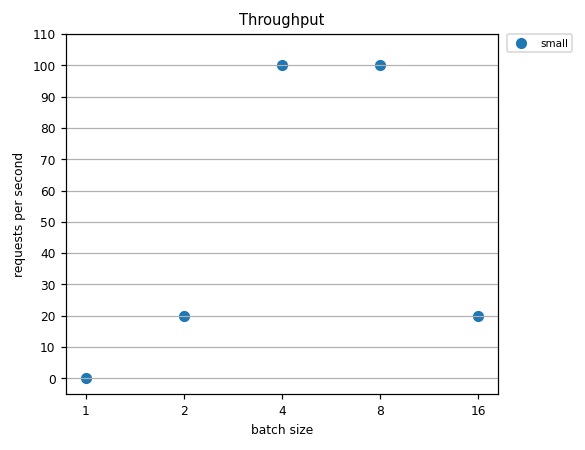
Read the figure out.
Title: Throughput
x-axis: batch size, ticks 1 2 4 8 16
y-axis: requests per second, ticks 0 10 20 30 40 50 60 70 80 90 100 110
Legend: small
Values:
small: 0 20 100 100 20
